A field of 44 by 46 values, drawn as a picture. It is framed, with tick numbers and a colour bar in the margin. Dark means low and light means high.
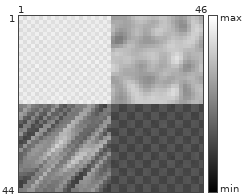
The table splits into 2 rows of 2 panels. Panel 1,1: very high, checkered, faint in contrast. Panel 1,2: high, blotchy. Panel 2,1: middling, slanting up to the right, strong in contrast. Panel 2,2: low, checkered, faint in contrast.
